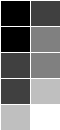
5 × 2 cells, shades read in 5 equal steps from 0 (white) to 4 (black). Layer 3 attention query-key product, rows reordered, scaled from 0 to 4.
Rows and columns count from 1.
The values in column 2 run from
0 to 3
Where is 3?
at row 1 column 2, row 3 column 1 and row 4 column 1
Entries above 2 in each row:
2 1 1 1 0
